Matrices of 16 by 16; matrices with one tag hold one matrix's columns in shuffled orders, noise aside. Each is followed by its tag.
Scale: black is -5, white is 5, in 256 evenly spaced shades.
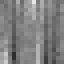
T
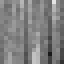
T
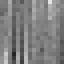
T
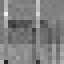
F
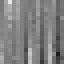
T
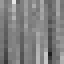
T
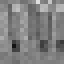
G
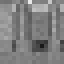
G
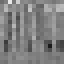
G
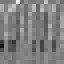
G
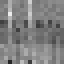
F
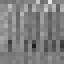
G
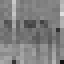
F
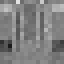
G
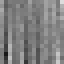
T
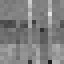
F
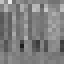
G
